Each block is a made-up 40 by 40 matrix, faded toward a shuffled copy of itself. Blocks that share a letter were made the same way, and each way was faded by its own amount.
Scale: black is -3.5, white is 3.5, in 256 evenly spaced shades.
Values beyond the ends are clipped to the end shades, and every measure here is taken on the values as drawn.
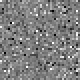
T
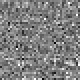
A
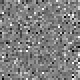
T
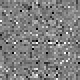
A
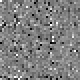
T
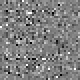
A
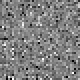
T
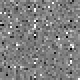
T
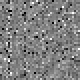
T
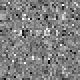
A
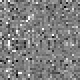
A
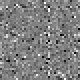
A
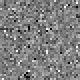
T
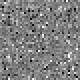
T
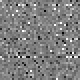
A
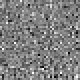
A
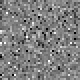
T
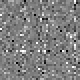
A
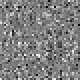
A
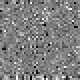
A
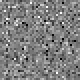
T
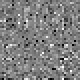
A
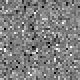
T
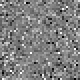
T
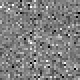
T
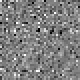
A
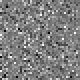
T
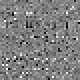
A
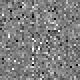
T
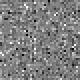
T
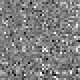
A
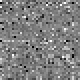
A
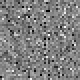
T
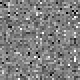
T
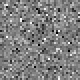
T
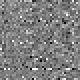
A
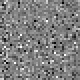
T
